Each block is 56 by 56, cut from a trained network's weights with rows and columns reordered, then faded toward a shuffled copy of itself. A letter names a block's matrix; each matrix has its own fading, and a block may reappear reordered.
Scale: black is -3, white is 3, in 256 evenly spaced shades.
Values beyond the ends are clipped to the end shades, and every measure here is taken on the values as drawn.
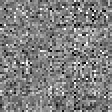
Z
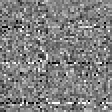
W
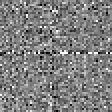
W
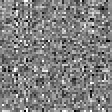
Z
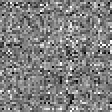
Z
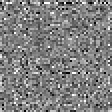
W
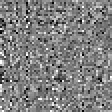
Z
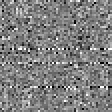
W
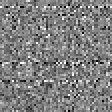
W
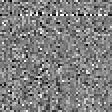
W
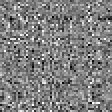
Z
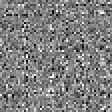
Z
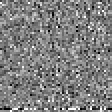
W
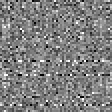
W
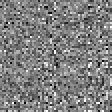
Z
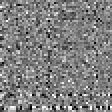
W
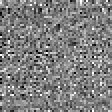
Z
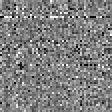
W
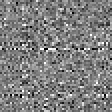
W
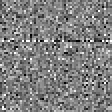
W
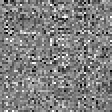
Z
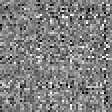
Z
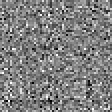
Z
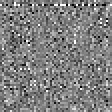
W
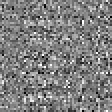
Z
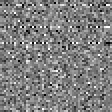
W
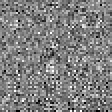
Z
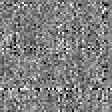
W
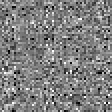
Z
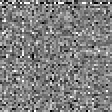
W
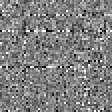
W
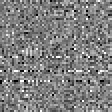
W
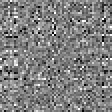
Z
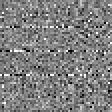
W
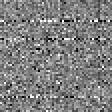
W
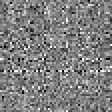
W
